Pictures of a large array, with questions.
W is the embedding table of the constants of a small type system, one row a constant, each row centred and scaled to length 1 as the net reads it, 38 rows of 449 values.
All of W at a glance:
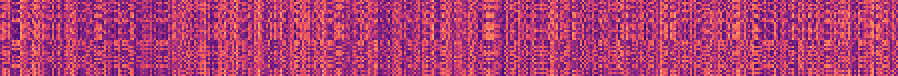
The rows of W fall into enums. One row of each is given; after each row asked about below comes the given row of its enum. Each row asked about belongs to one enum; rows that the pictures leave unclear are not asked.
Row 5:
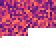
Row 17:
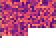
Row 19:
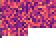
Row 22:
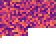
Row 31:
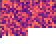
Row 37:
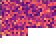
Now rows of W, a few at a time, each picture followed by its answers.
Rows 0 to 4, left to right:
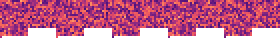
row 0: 17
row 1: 5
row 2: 31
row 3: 17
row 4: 31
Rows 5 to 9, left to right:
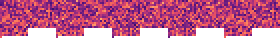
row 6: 37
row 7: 19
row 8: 19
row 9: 5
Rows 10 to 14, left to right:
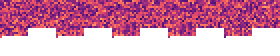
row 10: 22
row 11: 37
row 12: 17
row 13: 17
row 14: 19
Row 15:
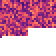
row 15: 31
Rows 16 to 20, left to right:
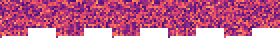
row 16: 37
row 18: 17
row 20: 22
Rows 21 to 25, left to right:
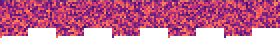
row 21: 5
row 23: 31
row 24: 22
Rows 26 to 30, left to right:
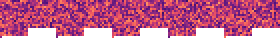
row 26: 17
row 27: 31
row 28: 5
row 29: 19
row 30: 5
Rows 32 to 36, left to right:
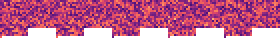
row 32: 22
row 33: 22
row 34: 31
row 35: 37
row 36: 31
